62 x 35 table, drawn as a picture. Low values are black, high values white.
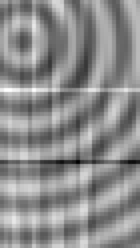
Histogram: bell-shaped. Mirror symmetry: none. Slope: none. Rings: centred on the top left. Odd lines: rows 23 and 41.
